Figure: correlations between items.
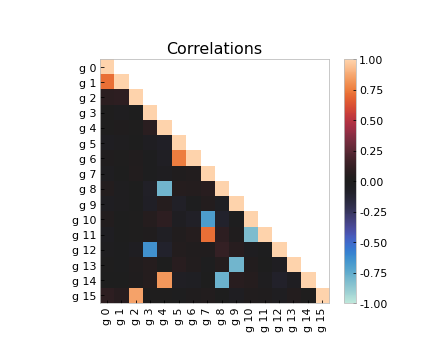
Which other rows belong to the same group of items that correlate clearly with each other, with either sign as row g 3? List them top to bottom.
g 12
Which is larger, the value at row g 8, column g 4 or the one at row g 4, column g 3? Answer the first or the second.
the second
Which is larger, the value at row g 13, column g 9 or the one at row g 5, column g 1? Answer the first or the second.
the second
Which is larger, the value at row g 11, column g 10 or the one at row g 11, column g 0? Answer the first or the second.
the second
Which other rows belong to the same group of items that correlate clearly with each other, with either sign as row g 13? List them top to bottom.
g 9
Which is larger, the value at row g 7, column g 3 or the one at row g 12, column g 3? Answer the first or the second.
the first
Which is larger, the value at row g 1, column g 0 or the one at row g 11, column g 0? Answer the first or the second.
the first
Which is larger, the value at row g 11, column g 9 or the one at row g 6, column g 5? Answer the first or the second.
the second
